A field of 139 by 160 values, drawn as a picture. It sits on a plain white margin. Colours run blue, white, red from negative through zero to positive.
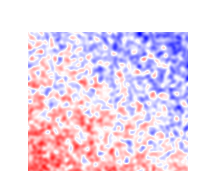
The field is mottled with small blotches. There is an overall slope up to the bottom left. The halves do not mirror each other. The bottom left is the ninth with the highest average. The ninth with the lowest average is the top right.
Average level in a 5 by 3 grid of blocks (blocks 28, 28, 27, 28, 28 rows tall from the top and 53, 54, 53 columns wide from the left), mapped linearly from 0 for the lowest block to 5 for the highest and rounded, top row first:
210 / 321 / 321 / 432 / 543
